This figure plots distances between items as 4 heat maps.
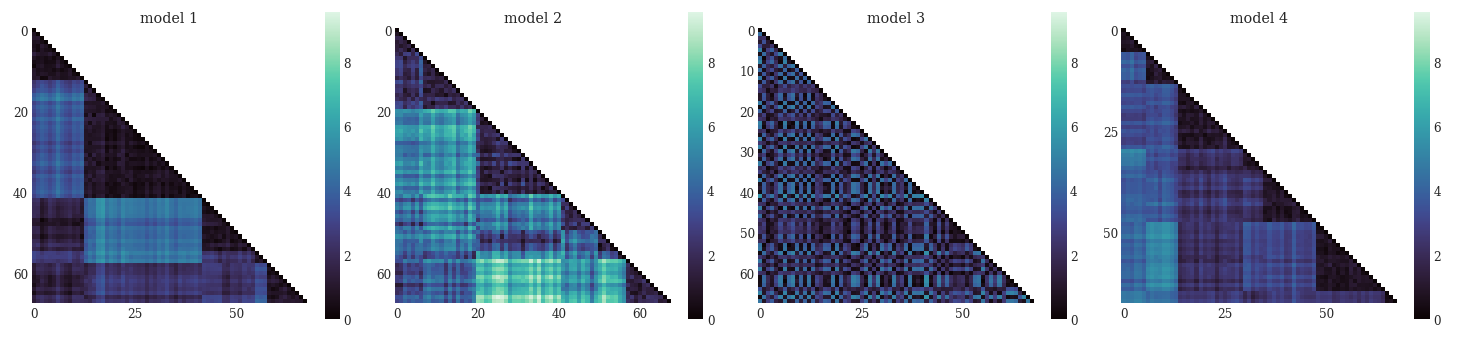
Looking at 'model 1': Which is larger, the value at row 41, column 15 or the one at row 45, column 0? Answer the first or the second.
the second
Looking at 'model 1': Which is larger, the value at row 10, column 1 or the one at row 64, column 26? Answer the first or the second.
the second
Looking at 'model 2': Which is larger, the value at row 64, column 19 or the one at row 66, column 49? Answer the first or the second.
the second
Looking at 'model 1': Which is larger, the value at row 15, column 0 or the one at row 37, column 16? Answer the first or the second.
the first
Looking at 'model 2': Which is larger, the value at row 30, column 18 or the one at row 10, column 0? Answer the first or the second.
the first
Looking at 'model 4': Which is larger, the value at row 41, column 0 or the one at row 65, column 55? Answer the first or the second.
the first
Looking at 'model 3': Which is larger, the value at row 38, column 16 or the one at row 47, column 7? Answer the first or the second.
the second
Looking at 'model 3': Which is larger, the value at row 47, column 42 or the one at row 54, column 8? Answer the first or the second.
the first
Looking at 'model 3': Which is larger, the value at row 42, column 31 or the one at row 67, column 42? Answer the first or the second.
the second
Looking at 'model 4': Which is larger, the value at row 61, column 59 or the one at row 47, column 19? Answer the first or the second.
the second
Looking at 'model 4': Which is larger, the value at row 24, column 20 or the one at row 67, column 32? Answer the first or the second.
the second
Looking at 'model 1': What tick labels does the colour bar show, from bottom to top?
0, 2, 4, 6, 8
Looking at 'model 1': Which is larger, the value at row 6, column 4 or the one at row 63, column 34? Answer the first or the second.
the second
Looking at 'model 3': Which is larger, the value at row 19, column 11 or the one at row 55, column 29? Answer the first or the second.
the second
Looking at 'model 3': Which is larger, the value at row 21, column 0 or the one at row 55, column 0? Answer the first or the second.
the first
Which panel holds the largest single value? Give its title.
model 2
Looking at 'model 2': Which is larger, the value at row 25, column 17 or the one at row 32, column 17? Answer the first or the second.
the first
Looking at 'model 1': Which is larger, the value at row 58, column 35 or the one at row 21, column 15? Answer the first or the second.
the first
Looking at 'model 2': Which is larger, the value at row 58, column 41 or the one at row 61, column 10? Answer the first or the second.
the first
